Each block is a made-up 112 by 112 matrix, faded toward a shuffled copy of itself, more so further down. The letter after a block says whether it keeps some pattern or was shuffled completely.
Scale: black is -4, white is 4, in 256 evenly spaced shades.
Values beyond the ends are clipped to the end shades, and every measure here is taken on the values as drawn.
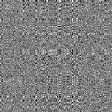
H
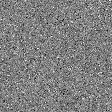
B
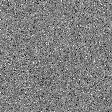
B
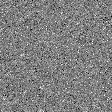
B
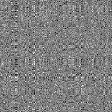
H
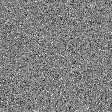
B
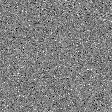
B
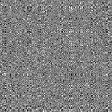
H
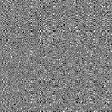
H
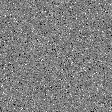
B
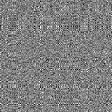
H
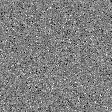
B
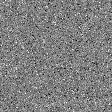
B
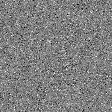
B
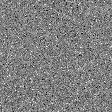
B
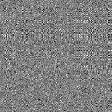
H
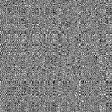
H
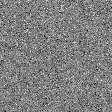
B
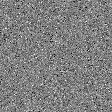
B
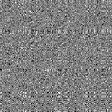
H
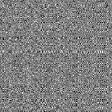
H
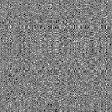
H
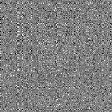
H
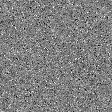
B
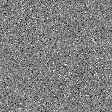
B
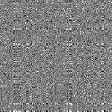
H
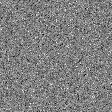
B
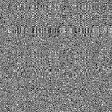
H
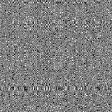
H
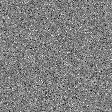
B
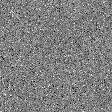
B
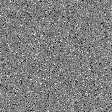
B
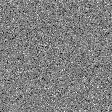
B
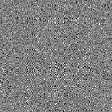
H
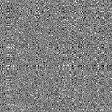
H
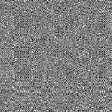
H
